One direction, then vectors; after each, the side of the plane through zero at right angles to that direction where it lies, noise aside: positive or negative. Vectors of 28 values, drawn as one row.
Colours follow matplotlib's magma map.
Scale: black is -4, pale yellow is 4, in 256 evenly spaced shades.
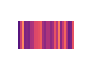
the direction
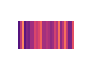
positive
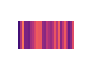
positive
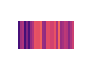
positive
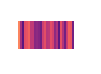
negative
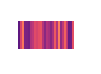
positive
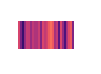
negative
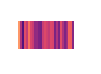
negative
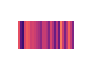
negative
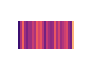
positive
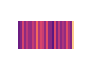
positive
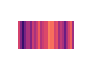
negative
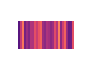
positive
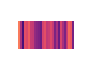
negative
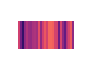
negative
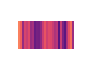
negative
